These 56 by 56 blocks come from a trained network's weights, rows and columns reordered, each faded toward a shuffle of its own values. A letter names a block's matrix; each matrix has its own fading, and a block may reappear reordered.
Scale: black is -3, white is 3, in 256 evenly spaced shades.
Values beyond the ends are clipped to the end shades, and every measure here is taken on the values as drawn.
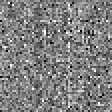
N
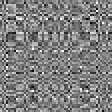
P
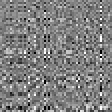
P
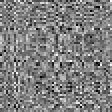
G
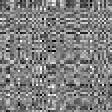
P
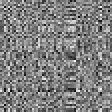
G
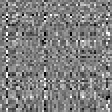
P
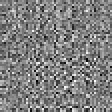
G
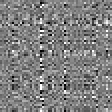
P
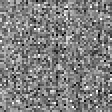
N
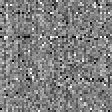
N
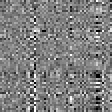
P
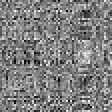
G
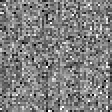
N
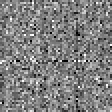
N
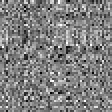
G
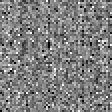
N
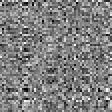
G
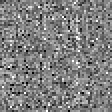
N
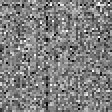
N
